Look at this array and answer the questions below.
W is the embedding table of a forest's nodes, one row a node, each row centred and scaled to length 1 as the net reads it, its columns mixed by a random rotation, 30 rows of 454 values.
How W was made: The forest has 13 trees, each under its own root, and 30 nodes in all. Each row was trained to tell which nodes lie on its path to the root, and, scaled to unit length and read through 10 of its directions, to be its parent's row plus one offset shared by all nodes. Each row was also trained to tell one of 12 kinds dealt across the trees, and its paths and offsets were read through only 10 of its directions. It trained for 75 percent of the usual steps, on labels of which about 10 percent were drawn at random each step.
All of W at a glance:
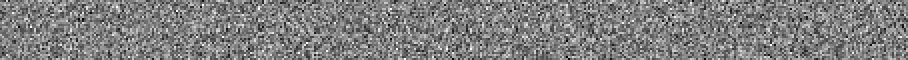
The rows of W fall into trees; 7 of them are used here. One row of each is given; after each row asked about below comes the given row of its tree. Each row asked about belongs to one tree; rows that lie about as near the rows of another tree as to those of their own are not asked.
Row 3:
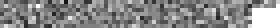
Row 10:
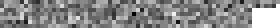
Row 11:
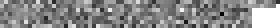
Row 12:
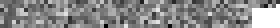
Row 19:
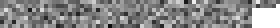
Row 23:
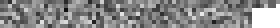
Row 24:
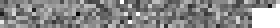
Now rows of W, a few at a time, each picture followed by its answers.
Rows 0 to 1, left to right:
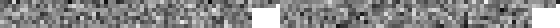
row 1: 11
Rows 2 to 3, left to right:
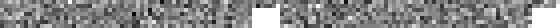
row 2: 10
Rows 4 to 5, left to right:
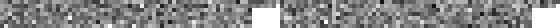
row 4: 3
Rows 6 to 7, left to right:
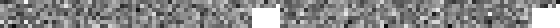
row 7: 12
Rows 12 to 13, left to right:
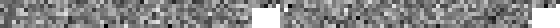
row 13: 12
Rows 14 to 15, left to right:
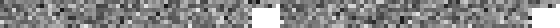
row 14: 24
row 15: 24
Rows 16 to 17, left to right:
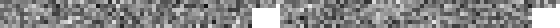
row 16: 23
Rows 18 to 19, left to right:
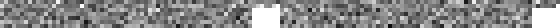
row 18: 11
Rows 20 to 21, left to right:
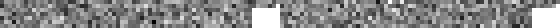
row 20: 19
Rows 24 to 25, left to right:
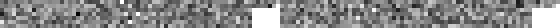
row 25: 23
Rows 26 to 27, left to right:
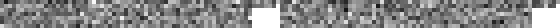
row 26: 19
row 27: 23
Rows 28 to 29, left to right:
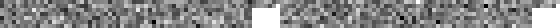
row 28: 19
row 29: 3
